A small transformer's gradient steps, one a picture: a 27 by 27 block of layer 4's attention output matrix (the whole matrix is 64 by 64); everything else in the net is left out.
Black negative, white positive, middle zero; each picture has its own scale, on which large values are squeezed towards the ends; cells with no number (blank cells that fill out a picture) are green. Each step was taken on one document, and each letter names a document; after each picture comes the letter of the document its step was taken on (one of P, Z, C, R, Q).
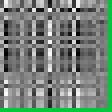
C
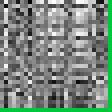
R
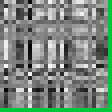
R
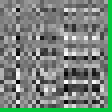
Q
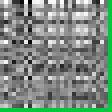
R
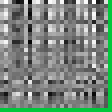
R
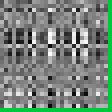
C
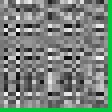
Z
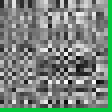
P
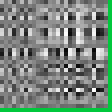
P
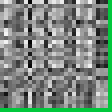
R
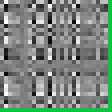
C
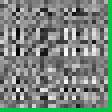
Q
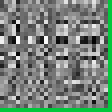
Q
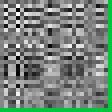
Z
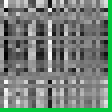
C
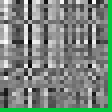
R
